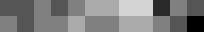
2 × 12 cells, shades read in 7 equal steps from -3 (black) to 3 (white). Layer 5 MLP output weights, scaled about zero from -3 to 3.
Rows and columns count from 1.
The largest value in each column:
0 -1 0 0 1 1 1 2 2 0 0 -1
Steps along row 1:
same up down up up same up same down up down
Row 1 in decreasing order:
2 2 1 1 0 0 0 -1 -1 -1 -1 -2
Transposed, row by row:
-1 0 / -1 -1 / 0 0 / -1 0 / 0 1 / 1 0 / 1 0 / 2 1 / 2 1 / -2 0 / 0 -1 / -1 -3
